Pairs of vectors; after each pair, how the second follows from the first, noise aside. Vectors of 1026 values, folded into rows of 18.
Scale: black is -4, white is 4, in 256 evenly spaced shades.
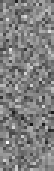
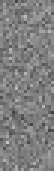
shrunk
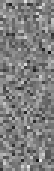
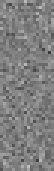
shrunk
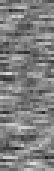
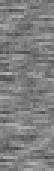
shrunk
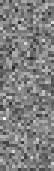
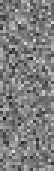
sign-scrambled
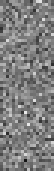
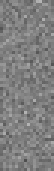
shrunk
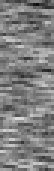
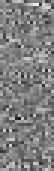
sign-scrambled
